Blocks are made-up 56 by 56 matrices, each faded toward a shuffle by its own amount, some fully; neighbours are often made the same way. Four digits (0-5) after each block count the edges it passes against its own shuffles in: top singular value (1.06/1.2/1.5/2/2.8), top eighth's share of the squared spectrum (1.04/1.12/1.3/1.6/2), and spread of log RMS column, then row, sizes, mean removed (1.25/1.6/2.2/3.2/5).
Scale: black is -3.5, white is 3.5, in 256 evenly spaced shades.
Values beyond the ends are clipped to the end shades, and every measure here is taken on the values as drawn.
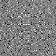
4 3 1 2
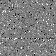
1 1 0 0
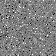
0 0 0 0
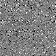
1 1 0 1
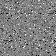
1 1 0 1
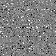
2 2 1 2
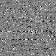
2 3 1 2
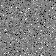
0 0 0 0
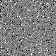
0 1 0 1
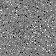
1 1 0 1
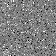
1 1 0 0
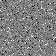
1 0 0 0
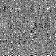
4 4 2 2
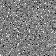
2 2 0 0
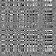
5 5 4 4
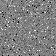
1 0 0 0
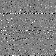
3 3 0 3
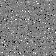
1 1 0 1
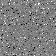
0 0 0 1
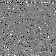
2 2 0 1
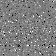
1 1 0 1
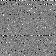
2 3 0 2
